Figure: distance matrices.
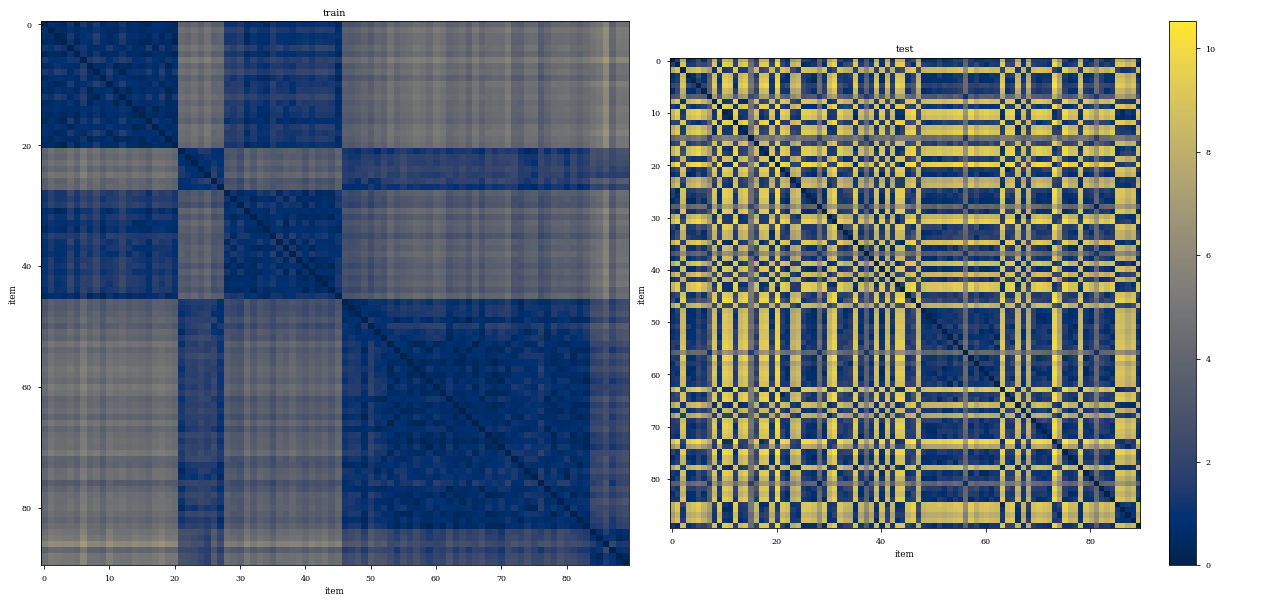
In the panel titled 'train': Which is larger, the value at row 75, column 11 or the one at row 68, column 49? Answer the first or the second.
the first
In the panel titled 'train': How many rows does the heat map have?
90
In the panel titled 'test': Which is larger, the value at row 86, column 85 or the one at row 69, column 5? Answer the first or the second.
the second
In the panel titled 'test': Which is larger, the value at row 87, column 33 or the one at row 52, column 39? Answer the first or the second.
the second
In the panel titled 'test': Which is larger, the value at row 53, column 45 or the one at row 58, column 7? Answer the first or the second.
the second
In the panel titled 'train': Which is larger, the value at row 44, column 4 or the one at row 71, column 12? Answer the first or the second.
the second
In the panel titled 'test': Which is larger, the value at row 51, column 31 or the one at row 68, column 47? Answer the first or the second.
the first
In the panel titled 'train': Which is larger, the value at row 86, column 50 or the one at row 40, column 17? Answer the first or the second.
the first
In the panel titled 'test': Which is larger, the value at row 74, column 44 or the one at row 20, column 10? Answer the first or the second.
the first
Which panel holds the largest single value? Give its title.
test
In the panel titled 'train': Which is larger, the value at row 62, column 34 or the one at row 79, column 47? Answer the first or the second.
the first
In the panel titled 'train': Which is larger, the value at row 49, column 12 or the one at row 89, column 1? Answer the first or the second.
the second
